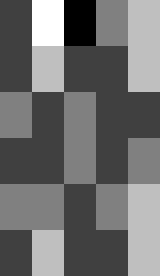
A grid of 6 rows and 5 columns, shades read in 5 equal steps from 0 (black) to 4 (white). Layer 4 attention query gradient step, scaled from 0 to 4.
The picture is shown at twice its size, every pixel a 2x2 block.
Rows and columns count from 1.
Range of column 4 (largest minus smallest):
1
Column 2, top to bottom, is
4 3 1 1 2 3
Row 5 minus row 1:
1 -2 1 0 0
